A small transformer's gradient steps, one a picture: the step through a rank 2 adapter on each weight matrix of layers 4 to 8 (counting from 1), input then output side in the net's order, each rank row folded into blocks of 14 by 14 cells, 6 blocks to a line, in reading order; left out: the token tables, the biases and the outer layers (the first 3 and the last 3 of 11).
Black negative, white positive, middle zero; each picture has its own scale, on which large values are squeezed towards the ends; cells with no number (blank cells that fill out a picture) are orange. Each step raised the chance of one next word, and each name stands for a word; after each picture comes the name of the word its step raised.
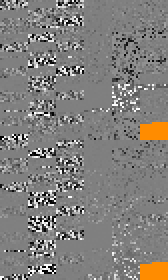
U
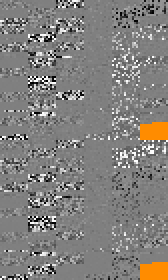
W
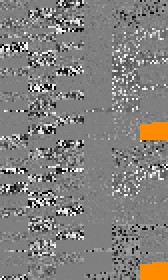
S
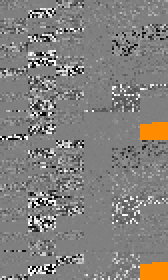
U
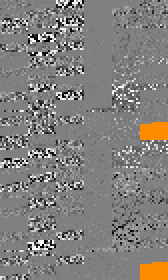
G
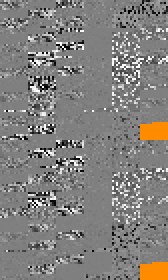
S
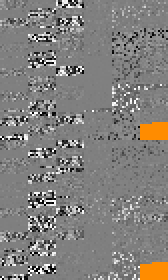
U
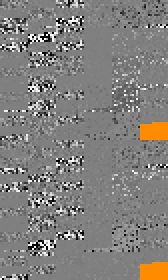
G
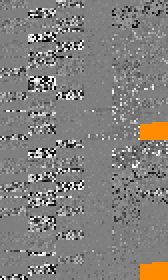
W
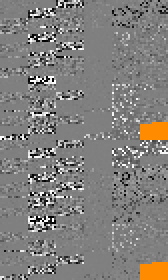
W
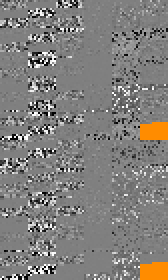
U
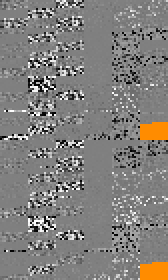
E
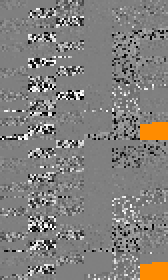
E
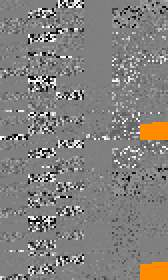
W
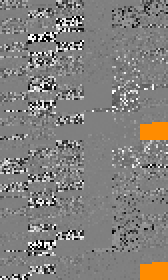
G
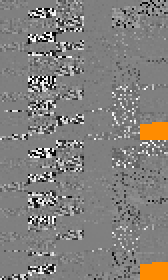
W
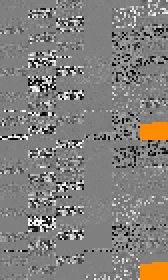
E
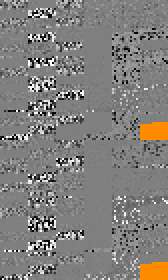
E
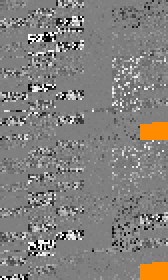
G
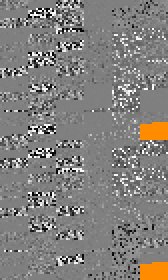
S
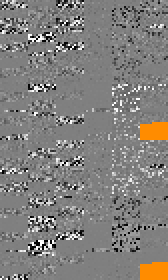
G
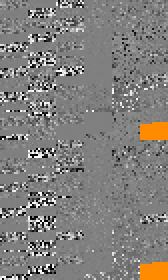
U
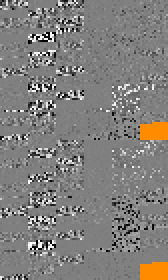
G
